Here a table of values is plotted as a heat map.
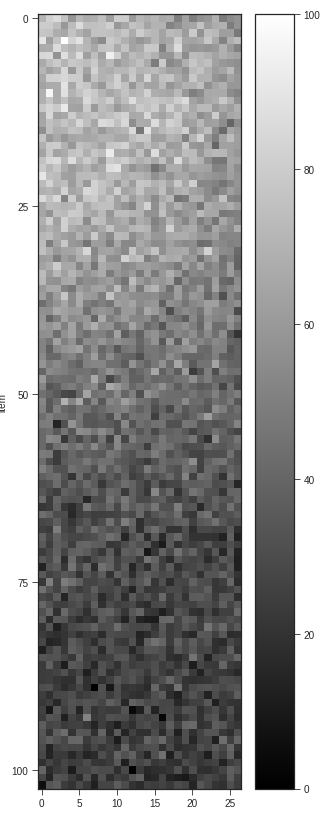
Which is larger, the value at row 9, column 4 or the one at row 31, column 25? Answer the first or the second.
the first
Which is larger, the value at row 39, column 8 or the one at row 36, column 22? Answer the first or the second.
the first
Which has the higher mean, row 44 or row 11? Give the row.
11
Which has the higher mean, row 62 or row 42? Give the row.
42
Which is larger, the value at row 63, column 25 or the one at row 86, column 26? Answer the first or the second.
the first
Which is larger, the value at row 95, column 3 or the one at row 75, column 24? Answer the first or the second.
the first
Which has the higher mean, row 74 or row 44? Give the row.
44
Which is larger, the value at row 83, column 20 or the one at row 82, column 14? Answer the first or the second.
the first
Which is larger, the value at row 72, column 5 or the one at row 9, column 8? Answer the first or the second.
the second
